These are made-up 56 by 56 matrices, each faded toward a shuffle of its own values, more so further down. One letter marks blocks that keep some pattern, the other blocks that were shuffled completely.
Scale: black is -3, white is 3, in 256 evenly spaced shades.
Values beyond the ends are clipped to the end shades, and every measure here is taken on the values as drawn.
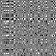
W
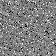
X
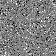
X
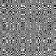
W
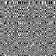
W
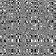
W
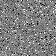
X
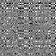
W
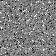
X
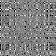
W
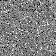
X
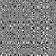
W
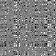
W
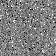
X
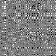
W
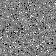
X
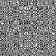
W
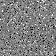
X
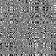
W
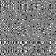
W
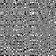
W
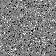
X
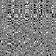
W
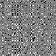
W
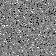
X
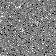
X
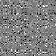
W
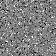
X
